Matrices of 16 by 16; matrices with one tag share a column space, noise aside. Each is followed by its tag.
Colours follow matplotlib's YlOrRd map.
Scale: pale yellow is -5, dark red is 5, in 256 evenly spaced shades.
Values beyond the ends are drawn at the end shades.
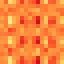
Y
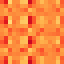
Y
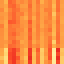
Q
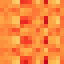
Y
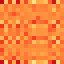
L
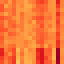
Q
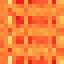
Y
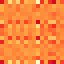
L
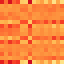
L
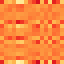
L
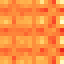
Y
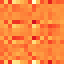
L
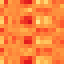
Y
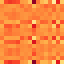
L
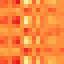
Y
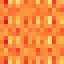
Y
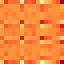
L
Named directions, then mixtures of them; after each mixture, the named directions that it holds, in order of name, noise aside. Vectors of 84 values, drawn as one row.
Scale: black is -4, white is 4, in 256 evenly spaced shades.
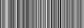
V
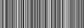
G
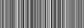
G, V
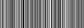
G, V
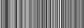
V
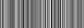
G, V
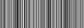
G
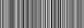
G, V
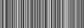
G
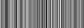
V
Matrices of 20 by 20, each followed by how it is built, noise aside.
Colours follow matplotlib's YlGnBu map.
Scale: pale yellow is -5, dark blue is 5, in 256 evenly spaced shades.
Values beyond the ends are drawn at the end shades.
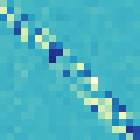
banded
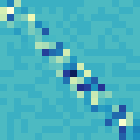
banded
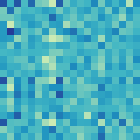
low rank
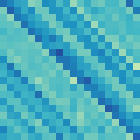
Toeplitz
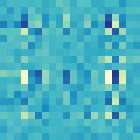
low rank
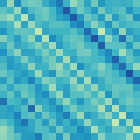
Toeplitz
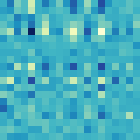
low rank
